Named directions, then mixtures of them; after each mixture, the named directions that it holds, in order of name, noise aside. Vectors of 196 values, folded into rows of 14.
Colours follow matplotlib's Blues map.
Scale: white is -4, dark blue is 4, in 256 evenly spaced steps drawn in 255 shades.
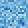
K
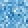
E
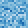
K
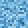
K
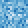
E, K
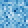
E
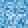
E, K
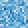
E, K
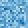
E, K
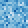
E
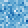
E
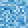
E, K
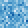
E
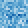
E, K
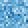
E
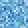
E, K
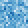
E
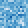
K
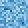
E, K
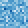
E, K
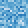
K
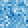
E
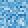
K
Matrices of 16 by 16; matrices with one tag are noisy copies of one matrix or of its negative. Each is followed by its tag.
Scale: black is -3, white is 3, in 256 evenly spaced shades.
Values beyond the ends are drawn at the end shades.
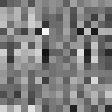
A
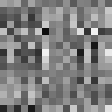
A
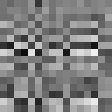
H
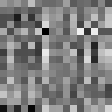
A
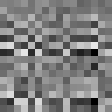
H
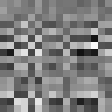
H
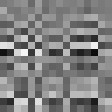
H
